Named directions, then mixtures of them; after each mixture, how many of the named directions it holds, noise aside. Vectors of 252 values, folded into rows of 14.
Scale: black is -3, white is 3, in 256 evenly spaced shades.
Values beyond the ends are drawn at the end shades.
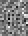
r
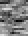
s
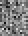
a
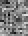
three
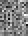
two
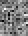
three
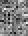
three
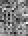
three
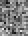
two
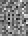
one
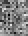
three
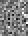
one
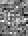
two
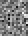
one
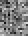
three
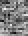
three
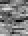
one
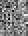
two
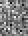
one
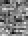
two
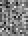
one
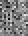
two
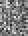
one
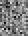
one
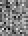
one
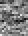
three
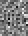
one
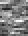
one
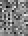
two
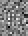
one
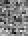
two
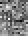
three
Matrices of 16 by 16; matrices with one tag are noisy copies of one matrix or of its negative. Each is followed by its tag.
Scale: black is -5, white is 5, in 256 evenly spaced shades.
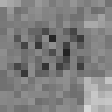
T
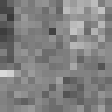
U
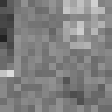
U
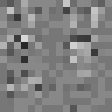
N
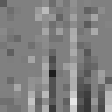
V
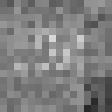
T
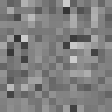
N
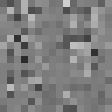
N
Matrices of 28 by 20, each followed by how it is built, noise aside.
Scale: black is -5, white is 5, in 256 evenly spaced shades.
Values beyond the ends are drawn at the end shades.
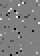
sparse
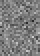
noise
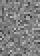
noise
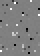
sparse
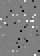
sparse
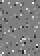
sparse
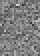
noise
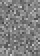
noise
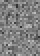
noise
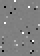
sparse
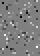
sparse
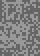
noise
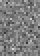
noise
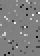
sparse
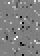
sparse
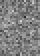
noise
